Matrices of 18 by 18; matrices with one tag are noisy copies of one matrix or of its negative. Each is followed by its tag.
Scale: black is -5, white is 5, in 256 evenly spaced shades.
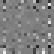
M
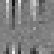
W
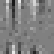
W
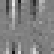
W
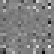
M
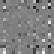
M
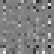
M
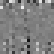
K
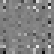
M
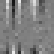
W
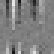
W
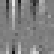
W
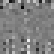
K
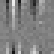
W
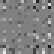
M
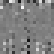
K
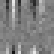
W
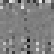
K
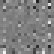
M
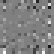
M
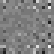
M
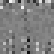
K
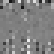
K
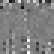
K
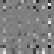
M
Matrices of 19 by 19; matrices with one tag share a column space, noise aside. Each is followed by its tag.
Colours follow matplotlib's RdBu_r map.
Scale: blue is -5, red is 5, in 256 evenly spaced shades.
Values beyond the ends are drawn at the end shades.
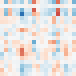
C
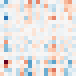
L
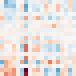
L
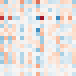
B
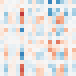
C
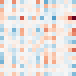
B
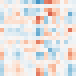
C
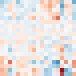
L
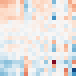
L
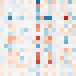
B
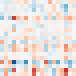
L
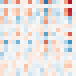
C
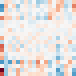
L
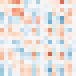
C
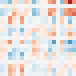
C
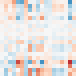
L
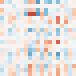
C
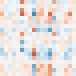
C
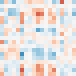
C
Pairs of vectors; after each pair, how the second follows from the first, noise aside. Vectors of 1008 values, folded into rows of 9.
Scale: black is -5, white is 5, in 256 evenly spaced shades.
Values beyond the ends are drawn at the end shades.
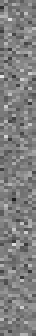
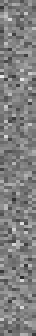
copied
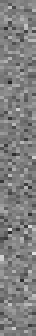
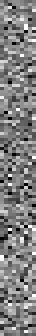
scaled up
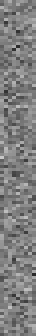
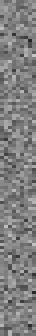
shuffled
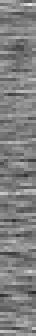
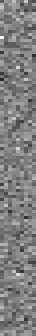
shuffled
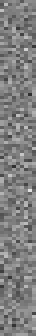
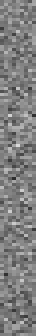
shuffled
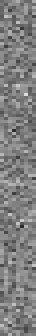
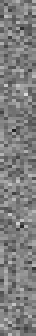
copied
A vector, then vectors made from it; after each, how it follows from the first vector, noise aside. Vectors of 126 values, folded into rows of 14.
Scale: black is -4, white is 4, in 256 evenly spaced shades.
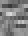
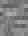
shrunk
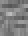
shrunk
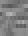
shrunk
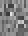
sign-scrambled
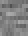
shrunk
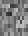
sign-scrambled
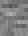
shrunk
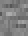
shrunk
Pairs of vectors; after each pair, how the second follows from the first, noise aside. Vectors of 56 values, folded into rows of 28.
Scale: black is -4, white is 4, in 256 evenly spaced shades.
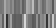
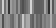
reversed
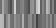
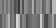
reversed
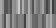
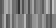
negated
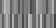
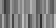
negated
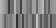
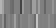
partly zeroed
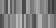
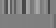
partly zeroed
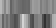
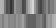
reversed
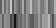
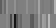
partly zeroed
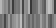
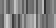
wrapped around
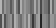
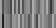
wrapped around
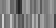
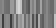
negated
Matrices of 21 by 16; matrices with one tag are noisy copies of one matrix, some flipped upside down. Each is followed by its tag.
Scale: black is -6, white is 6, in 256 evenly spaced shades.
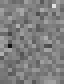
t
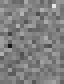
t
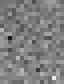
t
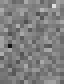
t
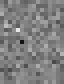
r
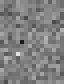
r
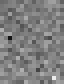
t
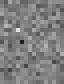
r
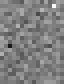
t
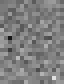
t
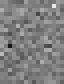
t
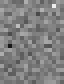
t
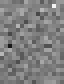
t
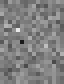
r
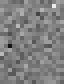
t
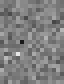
r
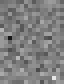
t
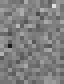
t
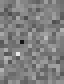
r
